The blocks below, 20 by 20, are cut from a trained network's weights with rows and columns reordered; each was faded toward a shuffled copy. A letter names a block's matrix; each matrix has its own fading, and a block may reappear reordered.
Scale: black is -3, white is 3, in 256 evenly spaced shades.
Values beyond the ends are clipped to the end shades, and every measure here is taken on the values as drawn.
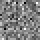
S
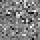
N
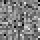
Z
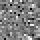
N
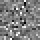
N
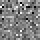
N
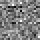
Z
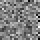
Z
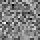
Z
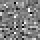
N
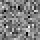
Z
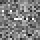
S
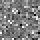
N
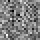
S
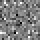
N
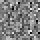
Z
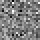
Z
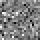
N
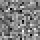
Z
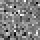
N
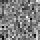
S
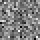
S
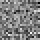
Z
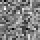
S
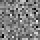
Z
